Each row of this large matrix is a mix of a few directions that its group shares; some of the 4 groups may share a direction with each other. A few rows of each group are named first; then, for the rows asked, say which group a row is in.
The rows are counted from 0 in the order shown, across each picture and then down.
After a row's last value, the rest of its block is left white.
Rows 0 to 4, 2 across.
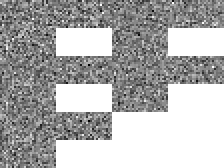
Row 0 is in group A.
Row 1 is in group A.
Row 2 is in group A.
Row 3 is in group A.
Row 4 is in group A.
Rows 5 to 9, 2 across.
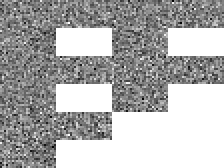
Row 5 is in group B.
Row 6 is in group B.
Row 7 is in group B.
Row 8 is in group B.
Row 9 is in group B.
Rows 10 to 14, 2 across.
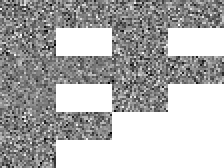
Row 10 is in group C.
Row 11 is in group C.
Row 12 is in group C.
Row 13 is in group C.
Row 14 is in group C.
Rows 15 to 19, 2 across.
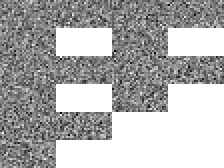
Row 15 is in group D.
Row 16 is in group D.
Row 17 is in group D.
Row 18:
B
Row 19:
D
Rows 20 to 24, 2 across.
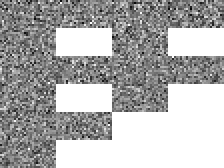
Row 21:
C
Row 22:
A
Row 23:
B
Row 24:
B
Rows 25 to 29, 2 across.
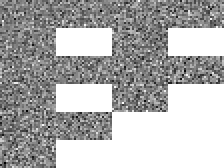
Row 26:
B
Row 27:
B
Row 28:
D
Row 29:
A
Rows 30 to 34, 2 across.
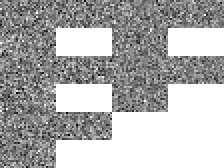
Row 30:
C
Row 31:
A
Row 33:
A
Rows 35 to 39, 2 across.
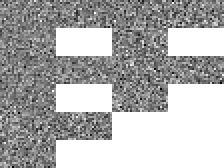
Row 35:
B
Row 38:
C
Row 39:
A
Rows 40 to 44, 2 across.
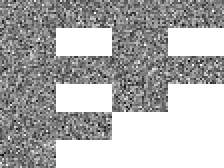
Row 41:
A
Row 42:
D
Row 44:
B
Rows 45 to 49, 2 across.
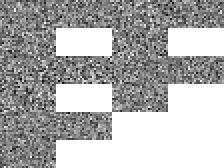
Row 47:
B
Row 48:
B
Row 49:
B
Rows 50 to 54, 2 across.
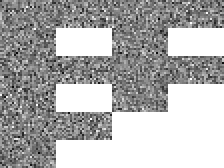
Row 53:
B
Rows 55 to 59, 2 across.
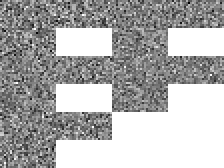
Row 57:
B
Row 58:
B
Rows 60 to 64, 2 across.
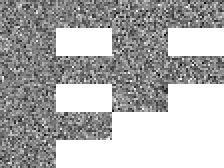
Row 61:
D
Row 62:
A
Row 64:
C
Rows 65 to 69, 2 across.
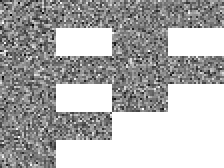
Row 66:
B
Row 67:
A
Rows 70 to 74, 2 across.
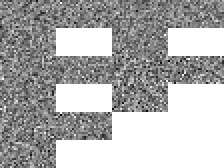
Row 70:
A
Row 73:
D
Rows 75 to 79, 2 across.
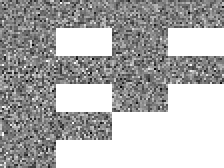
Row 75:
B
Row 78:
C
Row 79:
A
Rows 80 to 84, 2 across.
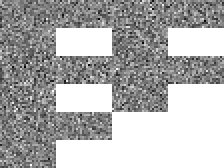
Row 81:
B
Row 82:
A
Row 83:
D
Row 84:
C
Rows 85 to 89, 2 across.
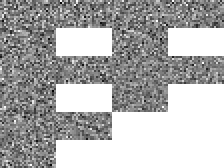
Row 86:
D
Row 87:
A
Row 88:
B
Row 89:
C
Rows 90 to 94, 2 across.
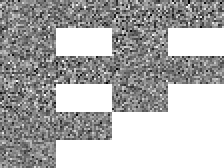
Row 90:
A
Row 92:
C
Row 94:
D
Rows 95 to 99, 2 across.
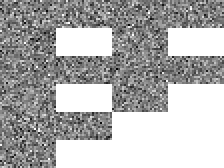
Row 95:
B
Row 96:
C
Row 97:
C
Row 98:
D
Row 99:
C
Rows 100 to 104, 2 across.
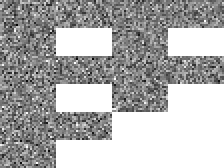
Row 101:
B
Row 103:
A
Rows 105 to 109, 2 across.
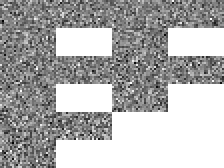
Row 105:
A
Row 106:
B
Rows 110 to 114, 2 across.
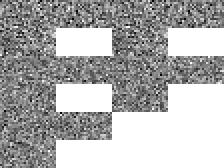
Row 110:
B
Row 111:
B
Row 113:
C
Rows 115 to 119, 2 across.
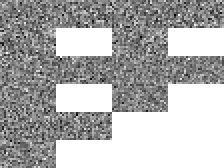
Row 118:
D
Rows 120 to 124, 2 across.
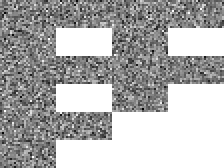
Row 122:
B
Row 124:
D
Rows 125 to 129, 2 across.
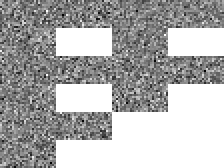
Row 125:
B
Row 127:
B
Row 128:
A
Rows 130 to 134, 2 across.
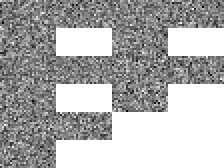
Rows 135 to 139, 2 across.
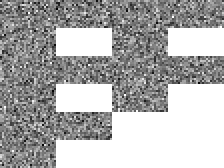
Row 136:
C
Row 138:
A
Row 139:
C
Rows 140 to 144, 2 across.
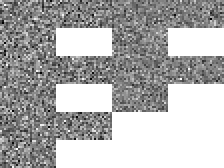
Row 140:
A
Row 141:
B
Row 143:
B
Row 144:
A
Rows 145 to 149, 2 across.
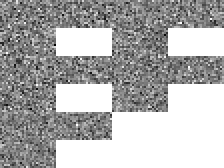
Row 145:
B
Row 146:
B
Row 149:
B
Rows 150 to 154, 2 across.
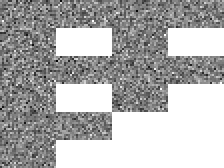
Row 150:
B
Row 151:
D
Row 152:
D
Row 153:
C
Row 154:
D
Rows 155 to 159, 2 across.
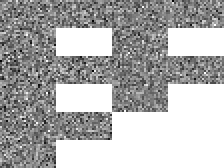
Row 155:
B
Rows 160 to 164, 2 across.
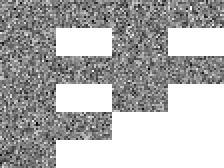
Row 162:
A
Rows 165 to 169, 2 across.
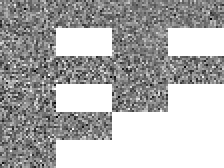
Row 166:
B
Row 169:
D
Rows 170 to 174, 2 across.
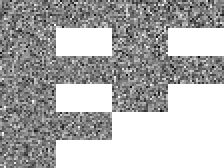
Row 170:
D
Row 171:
C
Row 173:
A
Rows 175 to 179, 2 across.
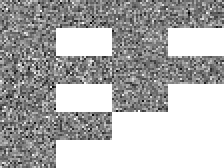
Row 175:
A
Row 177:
C
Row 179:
D
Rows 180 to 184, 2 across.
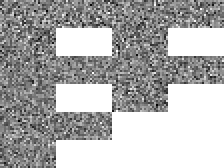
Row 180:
B
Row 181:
A
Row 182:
A
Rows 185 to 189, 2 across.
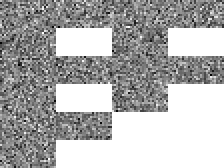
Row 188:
B
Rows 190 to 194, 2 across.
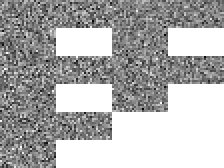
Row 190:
B
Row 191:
D
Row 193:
C
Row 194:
C
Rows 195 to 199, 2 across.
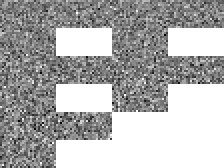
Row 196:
D
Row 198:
A
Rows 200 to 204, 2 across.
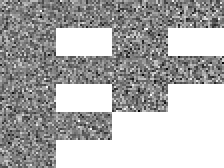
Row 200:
A
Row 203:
B
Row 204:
C
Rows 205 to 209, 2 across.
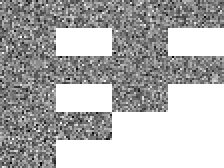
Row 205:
A
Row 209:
C
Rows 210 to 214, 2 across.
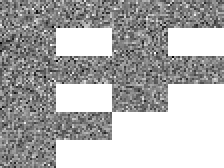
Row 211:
D
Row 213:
D
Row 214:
D
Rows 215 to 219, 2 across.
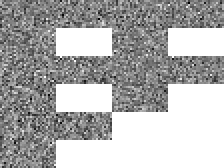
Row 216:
D
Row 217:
D
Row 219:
C
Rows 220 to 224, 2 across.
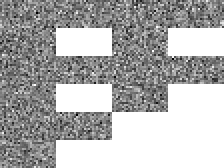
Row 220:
C
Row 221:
C
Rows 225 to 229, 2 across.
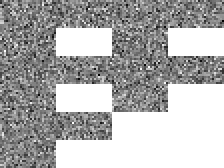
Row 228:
C
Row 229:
A
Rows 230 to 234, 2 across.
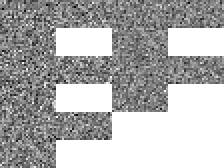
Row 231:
D
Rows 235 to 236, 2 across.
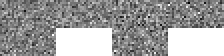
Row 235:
D
